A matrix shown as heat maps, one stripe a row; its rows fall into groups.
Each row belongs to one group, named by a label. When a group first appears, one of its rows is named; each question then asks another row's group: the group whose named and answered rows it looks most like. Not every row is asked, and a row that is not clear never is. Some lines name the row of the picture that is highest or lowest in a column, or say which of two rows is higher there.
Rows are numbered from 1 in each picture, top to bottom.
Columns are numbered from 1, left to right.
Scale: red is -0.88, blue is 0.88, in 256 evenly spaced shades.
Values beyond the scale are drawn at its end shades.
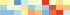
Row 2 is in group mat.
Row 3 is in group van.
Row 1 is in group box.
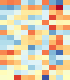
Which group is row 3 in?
van
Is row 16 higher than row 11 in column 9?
No
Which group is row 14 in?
mat
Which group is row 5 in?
box
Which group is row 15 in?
box
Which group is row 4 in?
mat
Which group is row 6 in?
mat
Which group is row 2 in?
van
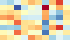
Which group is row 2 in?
box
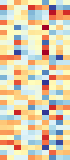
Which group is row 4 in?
mat
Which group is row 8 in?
box
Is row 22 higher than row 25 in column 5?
Yes
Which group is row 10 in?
box
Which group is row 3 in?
mat
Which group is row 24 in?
van
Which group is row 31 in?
mat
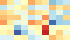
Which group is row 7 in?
box
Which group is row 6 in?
box
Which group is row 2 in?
mat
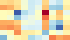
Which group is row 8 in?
mat
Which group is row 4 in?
box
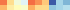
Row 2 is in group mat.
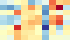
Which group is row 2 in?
van
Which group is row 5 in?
van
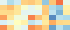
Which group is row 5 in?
mat
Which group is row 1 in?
van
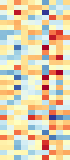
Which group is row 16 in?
box
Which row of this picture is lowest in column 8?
8
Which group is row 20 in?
box
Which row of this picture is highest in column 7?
3
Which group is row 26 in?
mat
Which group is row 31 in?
mat
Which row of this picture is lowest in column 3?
3
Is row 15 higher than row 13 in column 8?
No
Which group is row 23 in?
mat
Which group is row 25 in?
mat
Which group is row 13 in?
mat
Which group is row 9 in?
van
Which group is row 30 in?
box
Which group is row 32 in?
box
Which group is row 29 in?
box
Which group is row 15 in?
van
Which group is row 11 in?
box
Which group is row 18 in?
box
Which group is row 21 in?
van
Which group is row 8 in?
mat
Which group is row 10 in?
box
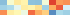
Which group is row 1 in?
mat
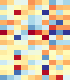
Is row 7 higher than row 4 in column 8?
Yes
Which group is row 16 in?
van
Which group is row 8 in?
box
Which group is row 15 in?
box
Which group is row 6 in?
mat
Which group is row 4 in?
mat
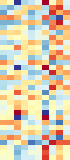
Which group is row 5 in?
van
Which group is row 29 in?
mat
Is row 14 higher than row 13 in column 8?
No
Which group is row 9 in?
van
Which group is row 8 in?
mat
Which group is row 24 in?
box
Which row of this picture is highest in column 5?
29
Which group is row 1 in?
box
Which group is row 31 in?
box
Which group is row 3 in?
mat
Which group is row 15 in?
mat
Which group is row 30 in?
box
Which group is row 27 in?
van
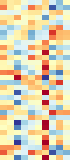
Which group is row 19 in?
box
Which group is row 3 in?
van
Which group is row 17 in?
van
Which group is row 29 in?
box
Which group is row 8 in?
mat
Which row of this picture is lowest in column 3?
16
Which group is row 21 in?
box
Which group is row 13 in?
box
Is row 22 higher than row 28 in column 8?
Yes
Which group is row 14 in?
box
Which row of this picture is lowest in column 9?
17
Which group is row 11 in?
box
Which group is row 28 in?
box
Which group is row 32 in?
box
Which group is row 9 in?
box
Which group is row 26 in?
box
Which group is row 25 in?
box
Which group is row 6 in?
van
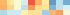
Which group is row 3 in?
van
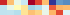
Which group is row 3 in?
van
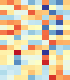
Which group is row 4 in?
van
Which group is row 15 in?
van
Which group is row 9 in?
mat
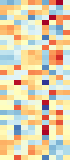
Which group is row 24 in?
box
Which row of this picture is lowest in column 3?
17
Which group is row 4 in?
mat
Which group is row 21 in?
box
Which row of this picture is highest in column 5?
4
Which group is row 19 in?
mat
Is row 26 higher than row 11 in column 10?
No
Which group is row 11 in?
van
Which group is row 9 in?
mat
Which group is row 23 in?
van
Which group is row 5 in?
box
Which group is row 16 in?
van
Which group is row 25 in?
van
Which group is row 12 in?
van
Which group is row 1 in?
van
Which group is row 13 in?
van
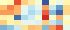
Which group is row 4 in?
box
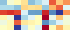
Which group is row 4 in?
box
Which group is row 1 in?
mat
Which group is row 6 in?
box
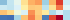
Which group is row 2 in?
van
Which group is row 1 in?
van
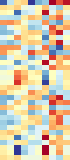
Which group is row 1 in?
mat
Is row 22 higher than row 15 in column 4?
Yes
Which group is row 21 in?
mat
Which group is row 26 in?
mat
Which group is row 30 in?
box
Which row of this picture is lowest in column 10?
1
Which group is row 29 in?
mat
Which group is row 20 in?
van
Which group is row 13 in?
box
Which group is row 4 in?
van
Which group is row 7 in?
van
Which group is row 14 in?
mat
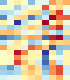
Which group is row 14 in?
van
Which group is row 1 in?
mat
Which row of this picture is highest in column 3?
5
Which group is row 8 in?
van
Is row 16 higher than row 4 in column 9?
Yes
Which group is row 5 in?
box
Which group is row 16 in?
van
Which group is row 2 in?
box
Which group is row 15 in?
van
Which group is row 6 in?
van
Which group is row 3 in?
van
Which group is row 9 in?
mat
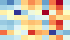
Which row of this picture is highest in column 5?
4
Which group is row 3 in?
box
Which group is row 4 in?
mat
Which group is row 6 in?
van
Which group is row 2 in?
van
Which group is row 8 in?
van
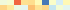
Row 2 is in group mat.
